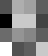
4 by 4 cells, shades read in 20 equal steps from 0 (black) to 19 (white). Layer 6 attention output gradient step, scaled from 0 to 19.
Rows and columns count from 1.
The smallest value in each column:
0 6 7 5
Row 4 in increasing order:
6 7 15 19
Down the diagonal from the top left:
6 15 10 15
